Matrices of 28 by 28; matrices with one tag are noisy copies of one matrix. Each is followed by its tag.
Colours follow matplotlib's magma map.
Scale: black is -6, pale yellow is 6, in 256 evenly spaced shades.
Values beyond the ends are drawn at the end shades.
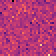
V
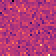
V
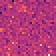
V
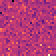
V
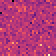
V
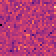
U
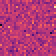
U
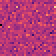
U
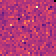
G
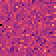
U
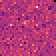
G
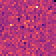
G
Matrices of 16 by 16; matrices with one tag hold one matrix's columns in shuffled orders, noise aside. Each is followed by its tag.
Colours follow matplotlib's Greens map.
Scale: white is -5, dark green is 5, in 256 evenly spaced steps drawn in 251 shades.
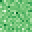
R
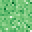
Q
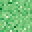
Q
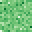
Q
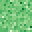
Q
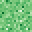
R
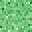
Q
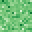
R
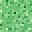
R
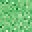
Q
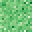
Q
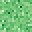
R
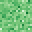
R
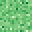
Q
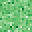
Q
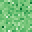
Q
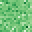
Q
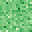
Q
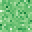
R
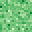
R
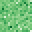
Q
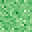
R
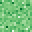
Q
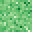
Q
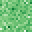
Q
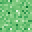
R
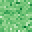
Q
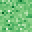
R
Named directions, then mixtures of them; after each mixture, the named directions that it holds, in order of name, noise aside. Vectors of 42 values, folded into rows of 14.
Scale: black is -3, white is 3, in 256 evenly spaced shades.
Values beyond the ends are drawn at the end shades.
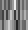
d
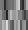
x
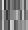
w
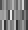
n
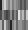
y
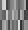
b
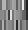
b, n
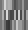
d, x, y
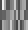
b, d, w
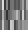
w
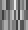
b, d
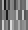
w, x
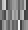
b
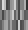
b, d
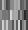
b, n, x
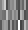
b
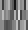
b, d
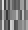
w
